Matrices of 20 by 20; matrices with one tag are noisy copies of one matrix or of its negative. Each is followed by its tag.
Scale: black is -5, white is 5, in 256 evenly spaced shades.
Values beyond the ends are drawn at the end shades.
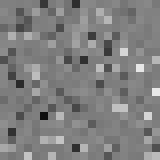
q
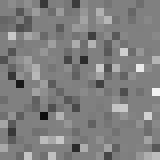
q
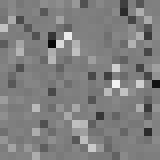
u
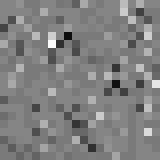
u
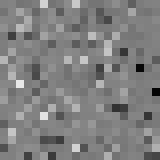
q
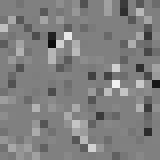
u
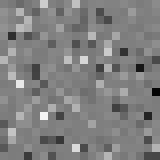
q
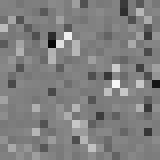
u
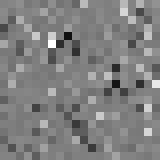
u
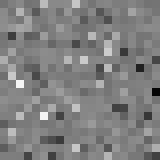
q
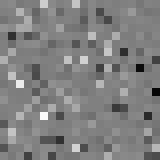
q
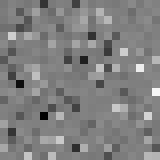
q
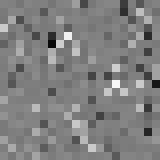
u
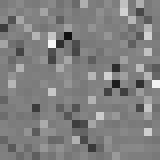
u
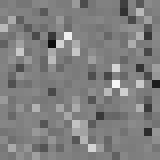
u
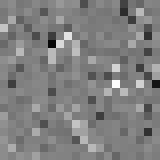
u
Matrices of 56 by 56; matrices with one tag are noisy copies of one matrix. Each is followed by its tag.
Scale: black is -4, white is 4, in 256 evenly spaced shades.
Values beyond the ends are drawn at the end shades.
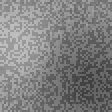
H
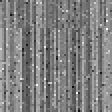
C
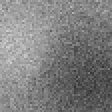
H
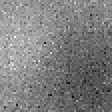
H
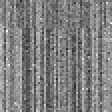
C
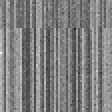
C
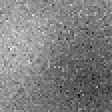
H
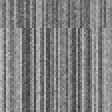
C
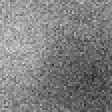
H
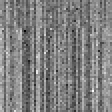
C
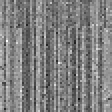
C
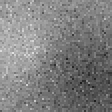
H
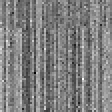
C
